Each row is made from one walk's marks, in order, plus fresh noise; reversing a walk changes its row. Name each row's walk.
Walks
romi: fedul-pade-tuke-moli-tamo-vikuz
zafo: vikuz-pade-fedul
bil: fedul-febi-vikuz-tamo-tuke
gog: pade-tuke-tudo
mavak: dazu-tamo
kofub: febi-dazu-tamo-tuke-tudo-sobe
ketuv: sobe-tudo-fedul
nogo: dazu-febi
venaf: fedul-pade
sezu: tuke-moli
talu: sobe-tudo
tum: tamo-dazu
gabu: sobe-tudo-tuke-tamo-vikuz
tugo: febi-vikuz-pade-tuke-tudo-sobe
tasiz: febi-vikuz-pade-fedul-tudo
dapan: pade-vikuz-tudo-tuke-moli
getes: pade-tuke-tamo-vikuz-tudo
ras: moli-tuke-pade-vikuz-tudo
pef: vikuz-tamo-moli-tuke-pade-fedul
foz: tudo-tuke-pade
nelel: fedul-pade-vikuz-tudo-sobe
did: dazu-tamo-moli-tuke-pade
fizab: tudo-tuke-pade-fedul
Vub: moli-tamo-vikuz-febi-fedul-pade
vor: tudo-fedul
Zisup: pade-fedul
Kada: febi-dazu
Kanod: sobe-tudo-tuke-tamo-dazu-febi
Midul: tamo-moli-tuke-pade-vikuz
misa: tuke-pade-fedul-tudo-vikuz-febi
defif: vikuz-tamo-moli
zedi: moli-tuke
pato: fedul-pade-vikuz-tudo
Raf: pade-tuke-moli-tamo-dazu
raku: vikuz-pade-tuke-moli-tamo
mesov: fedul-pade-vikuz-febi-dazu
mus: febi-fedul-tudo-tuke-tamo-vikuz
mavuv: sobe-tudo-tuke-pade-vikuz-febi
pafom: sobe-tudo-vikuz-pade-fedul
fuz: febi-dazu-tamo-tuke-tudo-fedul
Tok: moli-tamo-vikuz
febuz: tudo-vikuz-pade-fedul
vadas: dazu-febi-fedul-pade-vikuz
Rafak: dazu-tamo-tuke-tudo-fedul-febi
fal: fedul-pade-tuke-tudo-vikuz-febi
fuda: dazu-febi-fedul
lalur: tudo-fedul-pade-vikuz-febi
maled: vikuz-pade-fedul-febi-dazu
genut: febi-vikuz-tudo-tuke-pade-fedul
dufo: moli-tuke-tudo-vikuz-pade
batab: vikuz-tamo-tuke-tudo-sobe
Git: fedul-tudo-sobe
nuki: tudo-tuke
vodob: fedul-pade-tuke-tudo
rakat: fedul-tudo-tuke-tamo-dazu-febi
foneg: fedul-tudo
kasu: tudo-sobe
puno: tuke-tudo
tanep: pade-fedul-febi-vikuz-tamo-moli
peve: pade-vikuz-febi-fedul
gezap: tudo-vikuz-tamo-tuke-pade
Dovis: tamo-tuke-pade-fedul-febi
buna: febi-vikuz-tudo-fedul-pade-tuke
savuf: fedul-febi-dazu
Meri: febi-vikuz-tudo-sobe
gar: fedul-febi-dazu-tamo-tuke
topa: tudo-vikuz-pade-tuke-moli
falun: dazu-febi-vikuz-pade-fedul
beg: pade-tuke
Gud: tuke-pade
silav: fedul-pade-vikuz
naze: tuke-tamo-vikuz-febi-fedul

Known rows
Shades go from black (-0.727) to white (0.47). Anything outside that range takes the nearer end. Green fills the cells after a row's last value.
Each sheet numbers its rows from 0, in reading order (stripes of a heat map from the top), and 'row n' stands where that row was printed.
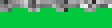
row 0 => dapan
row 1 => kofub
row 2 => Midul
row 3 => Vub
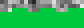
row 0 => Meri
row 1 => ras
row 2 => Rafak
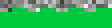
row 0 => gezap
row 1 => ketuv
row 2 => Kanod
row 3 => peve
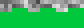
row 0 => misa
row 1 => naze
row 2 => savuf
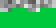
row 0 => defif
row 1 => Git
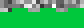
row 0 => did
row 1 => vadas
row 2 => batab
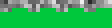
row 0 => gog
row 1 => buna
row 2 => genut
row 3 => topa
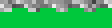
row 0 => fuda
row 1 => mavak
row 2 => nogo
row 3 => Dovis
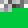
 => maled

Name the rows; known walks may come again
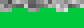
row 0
naze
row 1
gabu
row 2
savuf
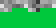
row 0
Zisup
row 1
raku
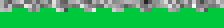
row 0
gar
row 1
febuz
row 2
Raf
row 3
ketuv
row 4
Kada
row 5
topa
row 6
silav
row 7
beg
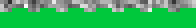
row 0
pef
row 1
mavuv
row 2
nogo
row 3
venaf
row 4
fuz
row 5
Git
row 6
dapan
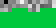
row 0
sezu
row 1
tasiz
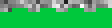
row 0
Gud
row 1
lalur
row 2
tanep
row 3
vodob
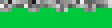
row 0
Vub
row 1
puno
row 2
pafom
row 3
misa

